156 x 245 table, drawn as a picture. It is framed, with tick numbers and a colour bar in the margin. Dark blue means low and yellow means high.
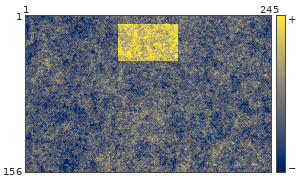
In the top middle lies a patch that is higher than the rest. Most values sit low, with a long tail of high ones. The top middle is the ninth with the highest average. The texture is blotchy. There are no regular stripes.
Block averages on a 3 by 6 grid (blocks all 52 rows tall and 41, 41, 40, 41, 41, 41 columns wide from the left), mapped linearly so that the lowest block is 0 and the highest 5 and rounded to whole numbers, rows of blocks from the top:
0 0 5 5 1 1 | 0 0 1 1 1 1 | 0 0 1 1 1 1
